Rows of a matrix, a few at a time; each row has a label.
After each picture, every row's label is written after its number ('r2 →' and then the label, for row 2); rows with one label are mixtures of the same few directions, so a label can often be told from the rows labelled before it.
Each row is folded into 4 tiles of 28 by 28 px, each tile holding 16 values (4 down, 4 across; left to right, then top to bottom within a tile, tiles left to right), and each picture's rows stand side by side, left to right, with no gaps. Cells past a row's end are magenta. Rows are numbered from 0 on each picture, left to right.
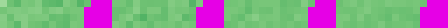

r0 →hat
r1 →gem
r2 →gem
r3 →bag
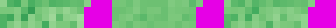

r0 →bag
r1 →gem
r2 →bag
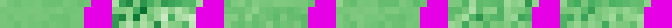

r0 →hat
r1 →bag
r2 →bag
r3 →hat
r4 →gem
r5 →bag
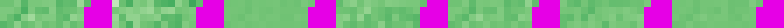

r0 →gem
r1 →hat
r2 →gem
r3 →bag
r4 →gem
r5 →bag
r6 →gem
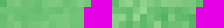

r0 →hat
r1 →bag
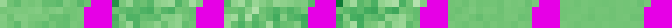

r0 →hat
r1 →hat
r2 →bag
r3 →hat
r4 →gem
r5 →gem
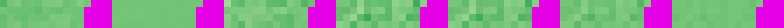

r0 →hat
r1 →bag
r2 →hat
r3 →gem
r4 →gem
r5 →gem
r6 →gem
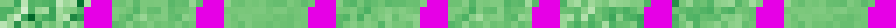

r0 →gem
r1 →gem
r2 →hat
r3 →bag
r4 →gem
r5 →bag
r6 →hat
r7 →hat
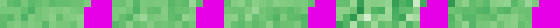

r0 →bag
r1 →gem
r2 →bag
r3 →gem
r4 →hat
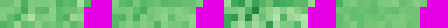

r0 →gem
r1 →bag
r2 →bag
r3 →hat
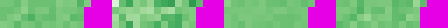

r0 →gem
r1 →hat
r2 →hat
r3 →gem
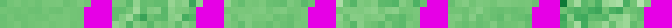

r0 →hat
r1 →gem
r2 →hat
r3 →hat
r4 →bag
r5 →hat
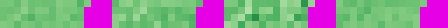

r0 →gem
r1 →bag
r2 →gem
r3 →bag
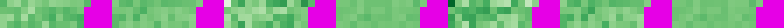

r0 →bag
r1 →bag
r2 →hat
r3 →gem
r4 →hat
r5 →bag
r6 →gem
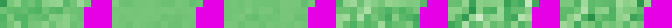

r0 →hat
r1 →hat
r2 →gem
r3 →bag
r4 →gem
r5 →gem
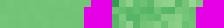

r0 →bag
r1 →hat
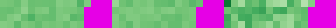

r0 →gem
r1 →hat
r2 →hat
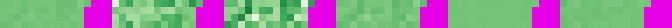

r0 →gem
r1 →hat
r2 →gem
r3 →gem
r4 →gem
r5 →hat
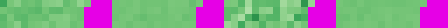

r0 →hat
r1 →gem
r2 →gem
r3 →bag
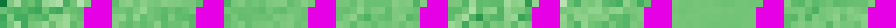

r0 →hat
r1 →bag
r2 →hat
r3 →gem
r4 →gem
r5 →hat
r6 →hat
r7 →bag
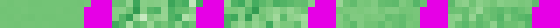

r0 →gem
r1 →gem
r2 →bag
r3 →hat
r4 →bag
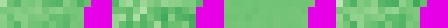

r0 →hat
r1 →bag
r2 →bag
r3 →hat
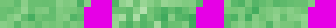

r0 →gem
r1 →bag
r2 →bag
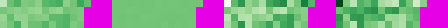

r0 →hat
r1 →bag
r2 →hat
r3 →hat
